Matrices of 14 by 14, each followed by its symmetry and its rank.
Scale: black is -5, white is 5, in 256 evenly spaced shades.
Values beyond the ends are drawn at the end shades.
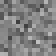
neither, full rank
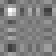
symmetric, rank one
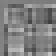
antisymmetric, rank two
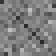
symmetric, full rank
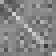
symmetric, full rank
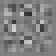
antisymmetric, rank two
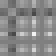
symmetric, rank one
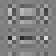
neither, rank one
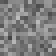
neither, full rank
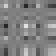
symmetric, rank one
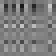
neither, rank one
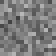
neither, full rank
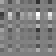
neither, rank one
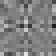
antisymmetric, rank two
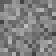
symmetric, full rank
